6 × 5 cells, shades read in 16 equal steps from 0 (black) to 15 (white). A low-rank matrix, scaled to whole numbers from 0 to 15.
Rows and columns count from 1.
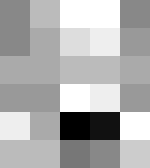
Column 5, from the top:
8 9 10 9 15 12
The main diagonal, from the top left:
8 10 11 14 15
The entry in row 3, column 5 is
10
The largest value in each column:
14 11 15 15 15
